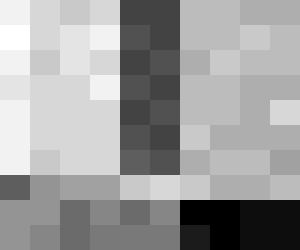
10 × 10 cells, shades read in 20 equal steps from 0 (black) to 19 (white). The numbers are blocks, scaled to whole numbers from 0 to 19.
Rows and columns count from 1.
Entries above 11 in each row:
8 8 8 8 8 8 8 8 0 0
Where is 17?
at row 2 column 3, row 3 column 3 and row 4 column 1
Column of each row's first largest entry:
1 1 1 4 1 1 1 6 1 1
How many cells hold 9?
3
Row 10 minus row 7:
-7 -5 -8 -7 2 3 -11 -14 -13 -11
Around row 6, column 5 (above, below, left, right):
5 7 16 5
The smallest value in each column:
7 10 8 9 5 5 0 0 1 1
